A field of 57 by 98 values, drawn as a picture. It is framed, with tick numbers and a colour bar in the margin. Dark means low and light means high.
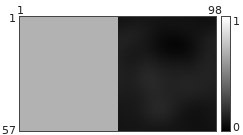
The table splits into one row of 2 panels. Panel 1,1: high, flat. Panel 1,2: very low, smooth, faint in contrast.
